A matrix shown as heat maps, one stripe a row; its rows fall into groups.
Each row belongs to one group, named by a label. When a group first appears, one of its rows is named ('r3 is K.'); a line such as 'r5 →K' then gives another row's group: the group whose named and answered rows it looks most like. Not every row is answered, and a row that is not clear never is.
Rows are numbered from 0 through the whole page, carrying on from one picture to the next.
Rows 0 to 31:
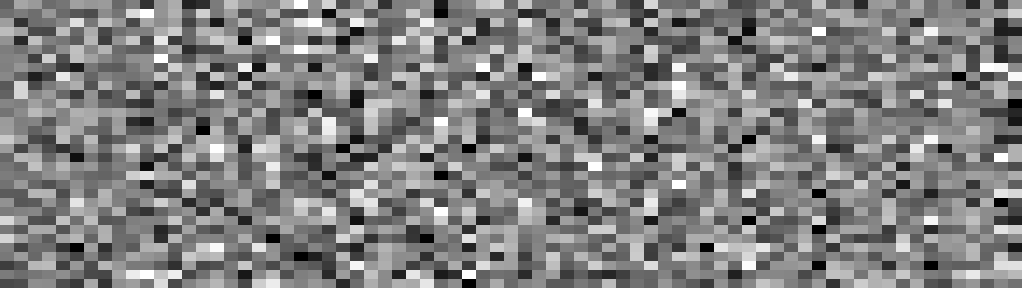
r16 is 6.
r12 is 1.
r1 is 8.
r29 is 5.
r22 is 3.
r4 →6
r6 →3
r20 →6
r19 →8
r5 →3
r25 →5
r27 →6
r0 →3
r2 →3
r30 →8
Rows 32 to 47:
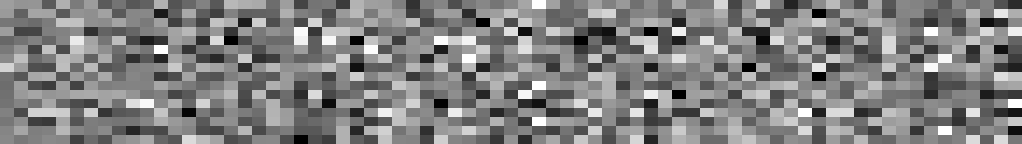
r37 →3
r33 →5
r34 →1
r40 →5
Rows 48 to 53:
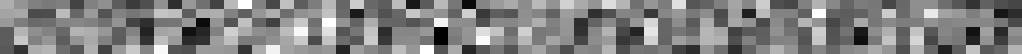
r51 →3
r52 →3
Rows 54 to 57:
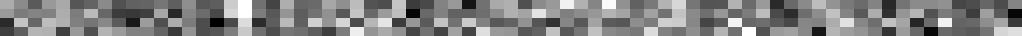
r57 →5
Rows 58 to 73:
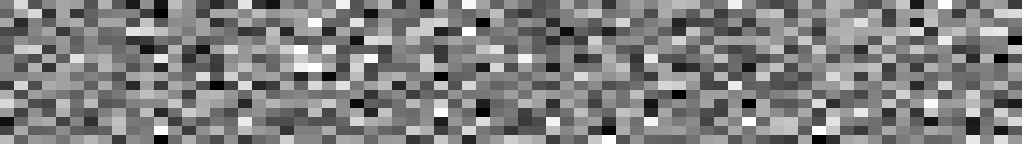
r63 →3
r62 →6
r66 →8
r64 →3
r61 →8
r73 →5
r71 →5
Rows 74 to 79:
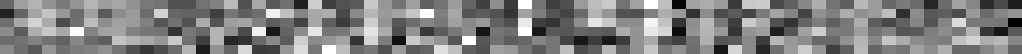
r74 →1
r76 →1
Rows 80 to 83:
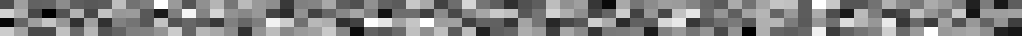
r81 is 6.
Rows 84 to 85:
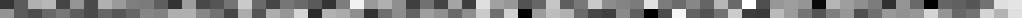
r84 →5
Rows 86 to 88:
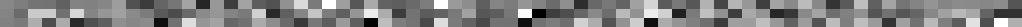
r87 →1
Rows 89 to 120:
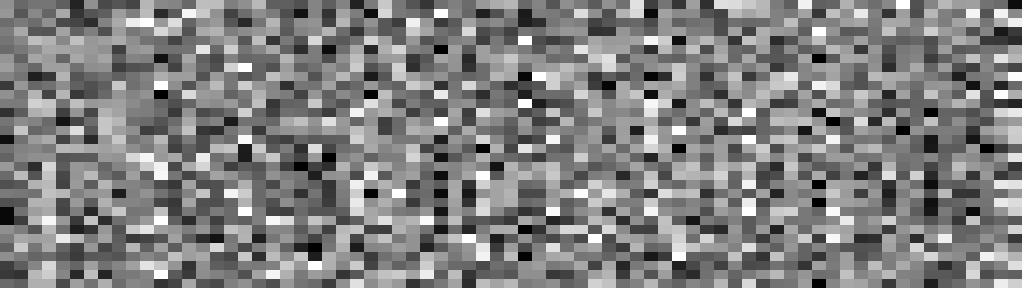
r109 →5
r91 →8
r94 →8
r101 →5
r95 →5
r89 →6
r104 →5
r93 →1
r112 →5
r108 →3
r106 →8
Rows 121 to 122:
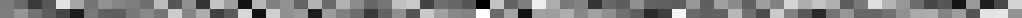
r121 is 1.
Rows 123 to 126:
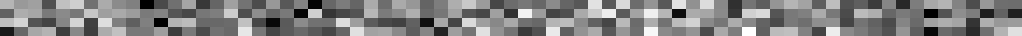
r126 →5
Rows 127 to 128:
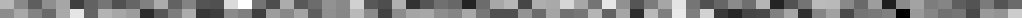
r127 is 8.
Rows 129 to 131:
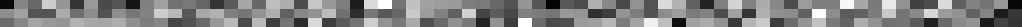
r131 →1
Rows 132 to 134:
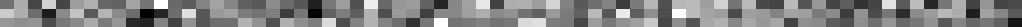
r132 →3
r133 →6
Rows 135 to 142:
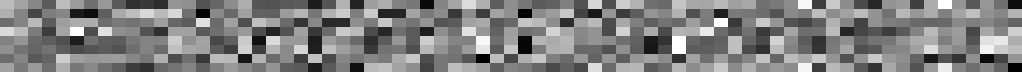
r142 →6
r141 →1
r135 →6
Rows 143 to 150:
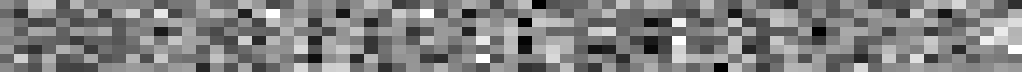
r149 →3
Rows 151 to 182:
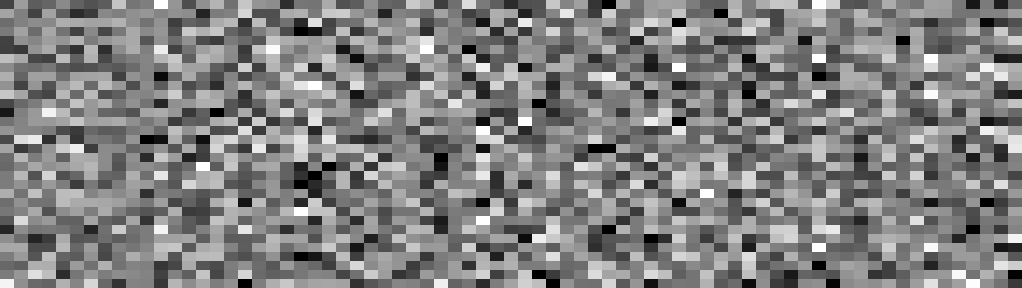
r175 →3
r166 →3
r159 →5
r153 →1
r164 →1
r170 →3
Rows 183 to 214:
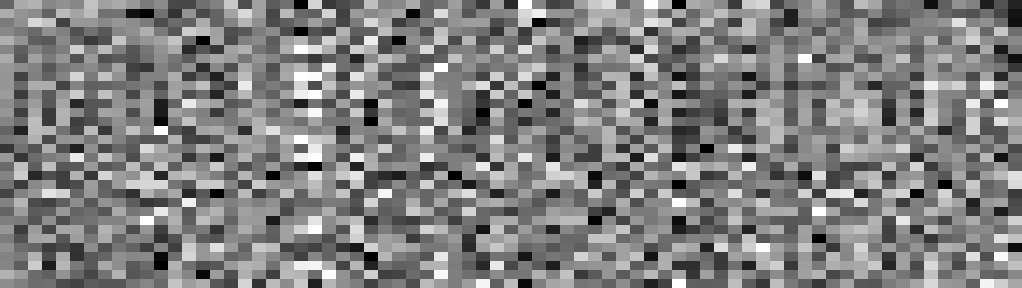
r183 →1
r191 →3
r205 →6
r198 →3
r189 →6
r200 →3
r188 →3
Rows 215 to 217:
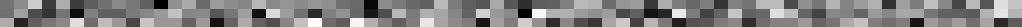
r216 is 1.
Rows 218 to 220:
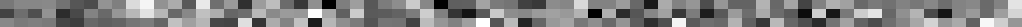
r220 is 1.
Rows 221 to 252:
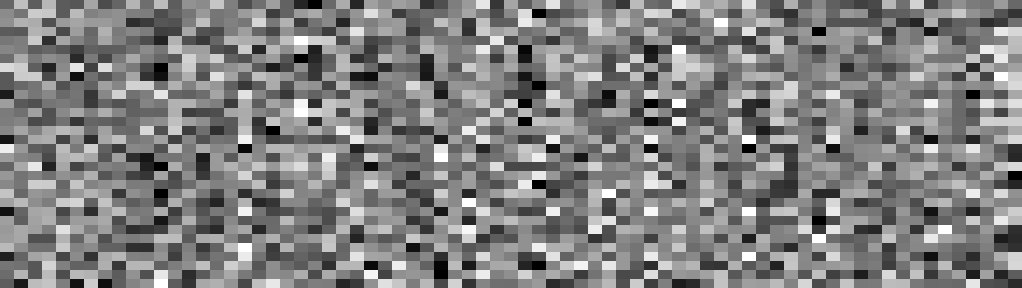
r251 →3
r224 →5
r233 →3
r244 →5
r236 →5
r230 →8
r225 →3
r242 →5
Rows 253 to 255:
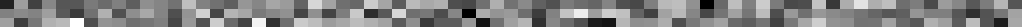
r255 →1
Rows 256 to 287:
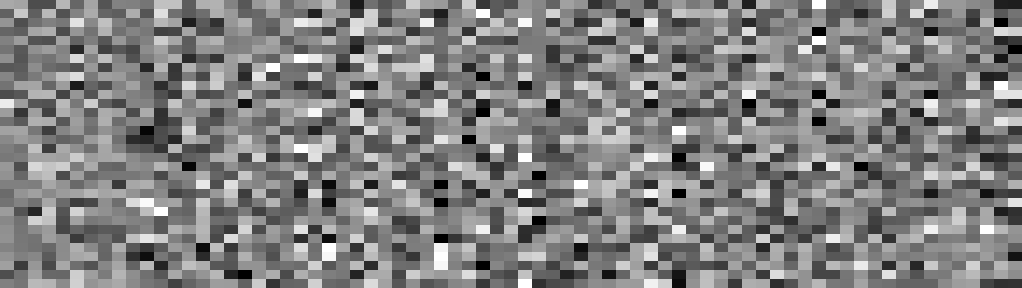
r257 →3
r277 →1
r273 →1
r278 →8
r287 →1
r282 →8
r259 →5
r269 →5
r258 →3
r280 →1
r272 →3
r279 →3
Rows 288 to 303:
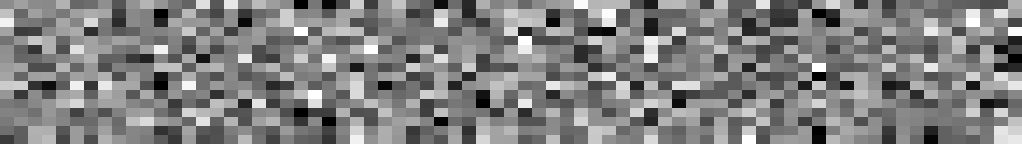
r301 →8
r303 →5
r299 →1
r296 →5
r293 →3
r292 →1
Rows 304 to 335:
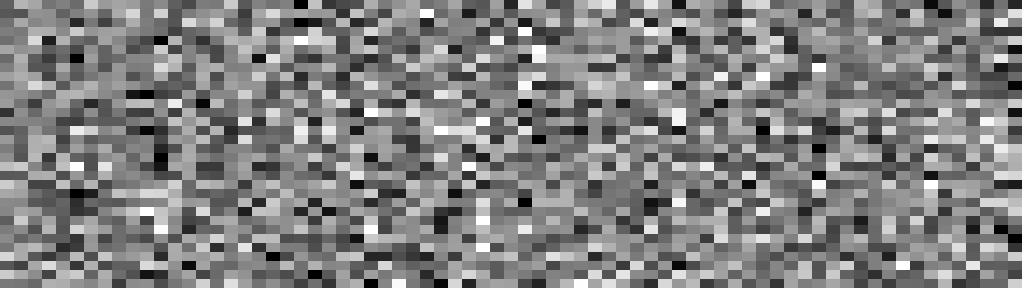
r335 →8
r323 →5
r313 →1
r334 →6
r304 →1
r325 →8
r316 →6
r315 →8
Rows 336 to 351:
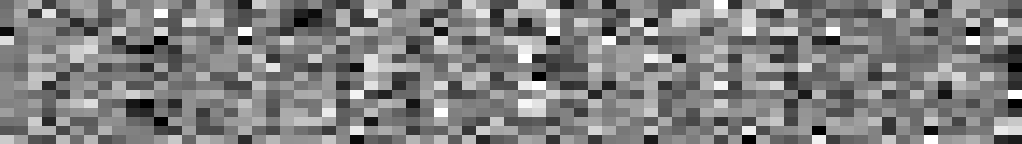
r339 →5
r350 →5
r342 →1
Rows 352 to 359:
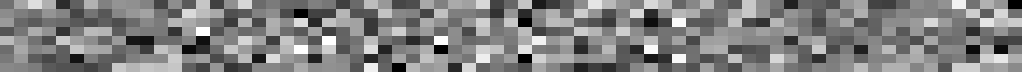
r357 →3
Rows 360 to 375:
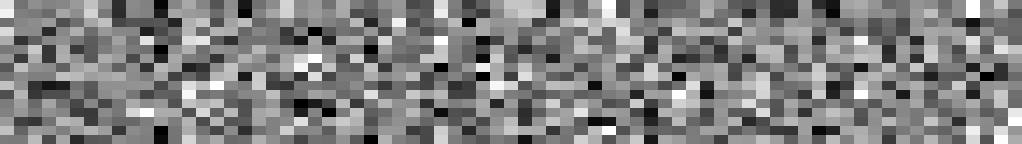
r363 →6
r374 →5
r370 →6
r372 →8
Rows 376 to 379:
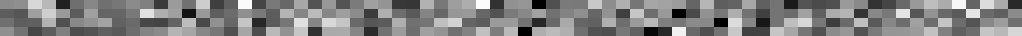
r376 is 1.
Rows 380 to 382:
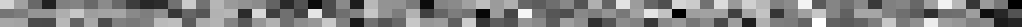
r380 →6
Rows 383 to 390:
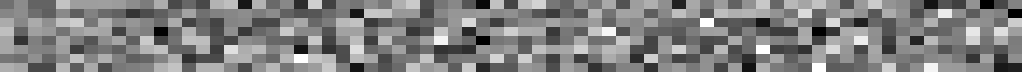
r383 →1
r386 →5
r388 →8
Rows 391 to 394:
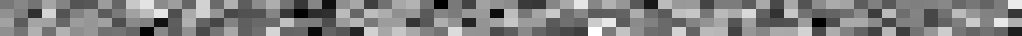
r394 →6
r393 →5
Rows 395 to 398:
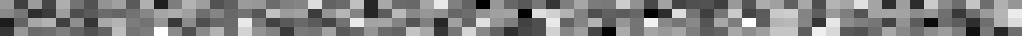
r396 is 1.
